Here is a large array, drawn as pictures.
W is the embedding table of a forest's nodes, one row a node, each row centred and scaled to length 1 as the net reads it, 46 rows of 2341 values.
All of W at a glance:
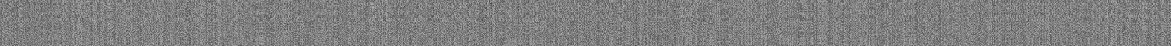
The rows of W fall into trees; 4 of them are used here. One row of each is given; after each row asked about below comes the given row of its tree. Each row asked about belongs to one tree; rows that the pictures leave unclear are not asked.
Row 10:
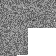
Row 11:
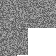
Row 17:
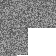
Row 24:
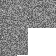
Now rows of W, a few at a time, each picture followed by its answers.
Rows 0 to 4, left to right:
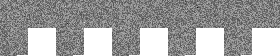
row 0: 10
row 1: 10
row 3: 17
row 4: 17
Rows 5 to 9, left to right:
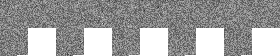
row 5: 24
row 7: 17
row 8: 17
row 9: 11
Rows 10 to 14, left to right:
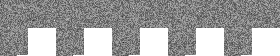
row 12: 10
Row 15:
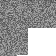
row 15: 17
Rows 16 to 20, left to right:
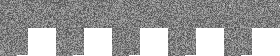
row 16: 17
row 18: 11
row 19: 11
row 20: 11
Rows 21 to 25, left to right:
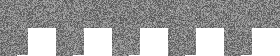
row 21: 24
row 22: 10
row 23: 17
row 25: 10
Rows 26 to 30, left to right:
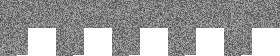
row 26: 17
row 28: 17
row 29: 17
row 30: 10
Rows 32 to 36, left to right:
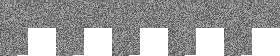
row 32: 11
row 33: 17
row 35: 10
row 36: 11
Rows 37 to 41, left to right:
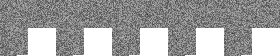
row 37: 10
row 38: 10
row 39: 10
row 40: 10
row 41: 24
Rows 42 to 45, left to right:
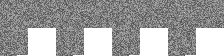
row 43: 10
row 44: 10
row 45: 11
